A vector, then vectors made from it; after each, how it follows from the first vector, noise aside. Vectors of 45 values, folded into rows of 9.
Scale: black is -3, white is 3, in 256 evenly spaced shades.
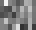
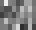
copied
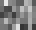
copied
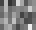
reversed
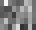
copied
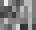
copied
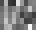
reversed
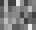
reversed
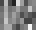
reversed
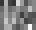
reversed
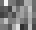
copied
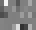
partly zeroed
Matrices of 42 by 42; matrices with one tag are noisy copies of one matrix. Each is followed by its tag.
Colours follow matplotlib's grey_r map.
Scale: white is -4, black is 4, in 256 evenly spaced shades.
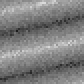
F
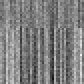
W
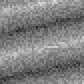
F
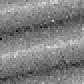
F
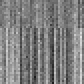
W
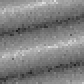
F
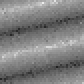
F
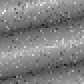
F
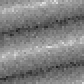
F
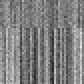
W
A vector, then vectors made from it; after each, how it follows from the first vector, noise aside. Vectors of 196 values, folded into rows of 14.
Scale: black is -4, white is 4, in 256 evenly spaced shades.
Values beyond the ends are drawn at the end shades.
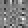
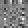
copied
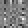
copied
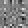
negated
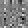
negated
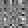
copied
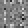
sign-scrambled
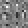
wrapped around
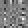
copied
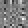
copied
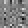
negated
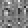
wrapped around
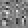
wrapped around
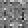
sign-scrambled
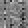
sign-scrambled
